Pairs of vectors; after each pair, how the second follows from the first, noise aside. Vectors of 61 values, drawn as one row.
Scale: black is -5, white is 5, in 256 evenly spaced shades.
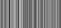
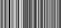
scaled up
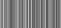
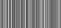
wrapped around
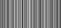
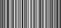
scaled up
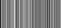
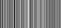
wrapped around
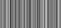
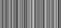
wrapped around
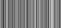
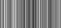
shuffled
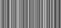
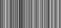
shuffled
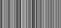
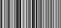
scaled up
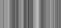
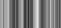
scaled up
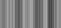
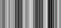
scaled up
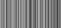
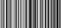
scaled up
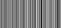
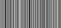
shuffled
